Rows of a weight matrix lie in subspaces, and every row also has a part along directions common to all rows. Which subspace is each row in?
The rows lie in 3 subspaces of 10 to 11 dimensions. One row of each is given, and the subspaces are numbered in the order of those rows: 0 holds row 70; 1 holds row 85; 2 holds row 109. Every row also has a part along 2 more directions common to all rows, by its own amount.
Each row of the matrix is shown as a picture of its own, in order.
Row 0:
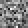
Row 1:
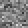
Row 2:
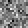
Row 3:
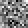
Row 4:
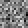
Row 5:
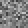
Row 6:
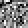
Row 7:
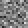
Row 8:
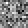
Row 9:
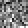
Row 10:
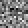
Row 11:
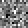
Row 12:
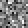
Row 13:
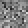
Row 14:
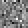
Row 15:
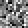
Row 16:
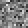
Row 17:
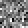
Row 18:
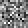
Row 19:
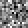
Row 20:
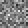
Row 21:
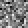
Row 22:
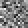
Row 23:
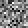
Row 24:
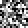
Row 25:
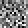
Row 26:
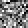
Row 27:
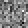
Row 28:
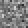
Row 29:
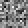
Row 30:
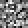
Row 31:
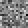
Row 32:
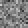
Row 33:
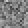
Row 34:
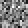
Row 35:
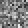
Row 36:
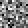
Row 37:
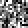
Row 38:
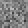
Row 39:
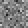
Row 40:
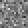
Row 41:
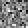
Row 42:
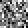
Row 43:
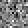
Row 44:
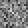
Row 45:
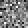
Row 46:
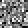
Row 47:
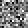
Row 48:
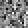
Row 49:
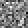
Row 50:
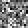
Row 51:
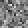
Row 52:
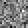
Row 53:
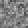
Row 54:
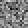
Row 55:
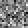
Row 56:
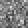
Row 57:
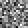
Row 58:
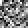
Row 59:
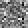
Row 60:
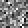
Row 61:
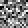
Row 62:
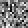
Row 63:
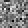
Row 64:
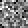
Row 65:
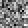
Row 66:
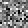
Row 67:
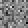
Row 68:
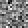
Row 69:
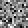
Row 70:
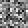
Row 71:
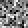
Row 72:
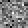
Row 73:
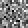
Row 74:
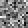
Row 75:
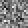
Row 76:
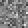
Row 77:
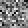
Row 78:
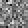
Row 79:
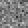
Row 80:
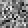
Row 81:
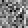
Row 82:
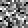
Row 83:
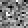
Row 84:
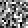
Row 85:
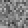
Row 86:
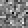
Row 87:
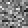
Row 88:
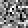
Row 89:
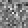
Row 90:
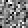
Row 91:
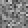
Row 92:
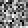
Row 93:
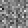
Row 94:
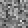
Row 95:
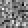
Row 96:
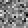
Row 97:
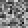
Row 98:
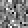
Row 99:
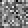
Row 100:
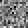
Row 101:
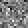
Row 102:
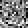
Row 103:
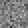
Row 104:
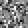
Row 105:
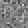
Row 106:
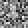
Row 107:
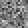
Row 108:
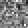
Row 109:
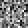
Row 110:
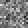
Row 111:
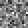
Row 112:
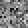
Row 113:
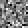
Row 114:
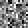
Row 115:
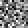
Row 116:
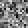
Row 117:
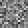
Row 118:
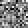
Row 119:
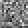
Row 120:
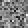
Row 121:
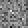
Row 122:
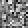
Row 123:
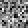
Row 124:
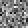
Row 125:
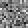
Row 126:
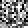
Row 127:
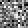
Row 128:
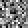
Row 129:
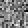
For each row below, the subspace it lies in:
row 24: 1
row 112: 0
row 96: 1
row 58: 0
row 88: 2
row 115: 0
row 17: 1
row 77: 0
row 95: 2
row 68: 0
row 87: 2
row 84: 2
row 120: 0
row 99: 0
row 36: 0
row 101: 0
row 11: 1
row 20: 0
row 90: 2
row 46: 1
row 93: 2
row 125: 2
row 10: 0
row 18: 0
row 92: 1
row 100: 1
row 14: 1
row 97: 1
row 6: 1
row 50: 1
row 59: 2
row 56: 0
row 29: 2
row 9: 1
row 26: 1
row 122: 0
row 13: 2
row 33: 0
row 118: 0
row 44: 2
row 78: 1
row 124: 1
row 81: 1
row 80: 2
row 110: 0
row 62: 2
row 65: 0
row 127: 2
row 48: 2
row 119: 1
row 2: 1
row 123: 2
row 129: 2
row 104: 1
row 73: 2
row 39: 0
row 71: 1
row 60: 0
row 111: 0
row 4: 0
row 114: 0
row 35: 2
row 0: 1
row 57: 1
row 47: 0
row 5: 0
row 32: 0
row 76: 2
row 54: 0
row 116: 1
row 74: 2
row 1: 1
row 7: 2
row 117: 2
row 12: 0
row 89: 2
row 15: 1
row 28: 1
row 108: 0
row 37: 2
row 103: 2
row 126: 1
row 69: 1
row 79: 2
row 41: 1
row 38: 2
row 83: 0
